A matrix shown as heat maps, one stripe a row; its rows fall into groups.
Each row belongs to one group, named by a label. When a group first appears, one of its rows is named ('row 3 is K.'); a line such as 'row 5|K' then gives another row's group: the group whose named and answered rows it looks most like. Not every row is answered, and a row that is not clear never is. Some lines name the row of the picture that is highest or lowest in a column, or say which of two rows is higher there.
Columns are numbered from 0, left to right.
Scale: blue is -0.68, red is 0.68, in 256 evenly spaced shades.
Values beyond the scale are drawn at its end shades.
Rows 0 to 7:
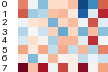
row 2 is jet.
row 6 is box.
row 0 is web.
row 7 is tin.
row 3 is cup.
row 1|web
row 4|jet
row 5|tin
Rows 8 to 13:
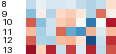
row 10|web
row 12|web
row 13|tin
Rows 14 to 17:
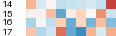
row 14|web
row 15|jet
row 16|cup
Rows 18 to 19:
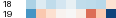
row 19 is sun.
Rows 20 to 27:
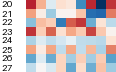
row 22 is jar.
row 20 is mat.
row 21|web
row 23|tin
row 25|tin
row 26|cup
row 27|cup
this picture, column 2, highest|23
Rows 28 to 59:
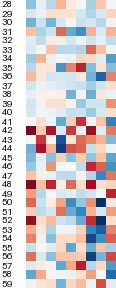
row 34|sun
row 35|jar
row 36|web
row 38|cup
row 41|jar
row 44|jar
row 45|cup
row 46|sun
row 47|web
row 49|web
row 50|mat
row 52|mat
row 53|web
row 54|web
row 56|web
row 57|jar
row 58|sun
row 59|jet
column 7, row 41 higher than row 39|Yes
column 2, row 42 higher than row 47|Yes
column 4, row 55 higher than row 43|No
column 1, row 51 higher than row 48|No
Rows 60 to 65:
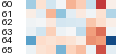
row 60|jet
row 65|jet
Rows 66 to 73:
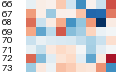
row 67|web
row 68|mat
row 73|sun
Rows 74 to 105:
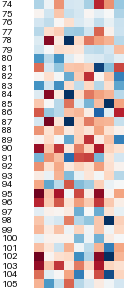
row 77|sun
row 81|web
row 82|jar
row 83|cup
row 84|jar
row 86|web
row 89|jar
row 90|tin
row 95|tin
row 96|tin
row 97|cup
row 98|mat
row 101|mat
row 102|mat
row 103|tin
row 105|box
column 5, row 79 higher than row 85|Yes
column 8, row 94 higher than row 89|Yes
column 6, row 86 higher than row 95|No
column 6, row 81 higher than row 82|No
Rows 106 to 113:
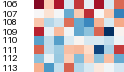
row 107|jar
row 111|web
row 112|cup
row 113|box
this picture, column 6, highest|106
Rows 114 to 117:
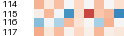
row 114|tin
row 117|tin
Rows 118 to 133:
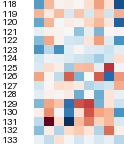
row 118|sun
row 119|tin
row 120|sun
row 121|cup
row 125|jet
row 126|mat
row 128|cup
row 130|jar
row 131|jar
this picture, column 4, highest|129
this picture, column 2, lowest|123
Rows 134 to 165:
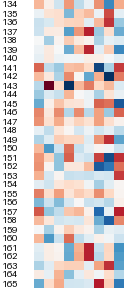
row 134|mat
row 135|jet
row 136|sun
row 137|jar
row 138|box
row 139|jar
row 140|sun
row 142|mat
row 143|jar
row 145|sun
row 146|tin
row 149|sun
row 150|box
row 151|mat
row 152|web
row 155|tin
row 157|web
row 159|box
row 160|box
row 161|jar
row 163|sun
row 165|sun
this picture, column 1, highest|143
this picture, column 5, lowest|142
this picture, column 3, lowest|143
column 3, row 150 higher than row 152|Yes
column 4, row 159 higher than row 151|Yes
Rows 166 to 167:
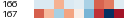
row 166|sun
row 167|mat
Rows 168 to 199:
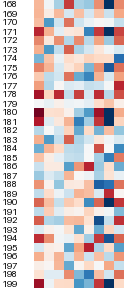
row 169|tin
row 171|mat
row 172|tin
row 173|box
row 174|sun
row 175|mat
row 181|mat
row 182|cup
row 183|box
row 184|sun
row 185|web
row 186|jar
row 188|web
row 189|jet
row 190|mat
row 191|sun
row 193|cup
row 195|jar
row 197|jet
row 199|mat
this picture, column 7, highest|189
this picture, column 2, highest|178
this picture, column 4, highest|178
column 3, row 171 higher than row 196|Yes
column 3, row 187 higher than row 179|Yes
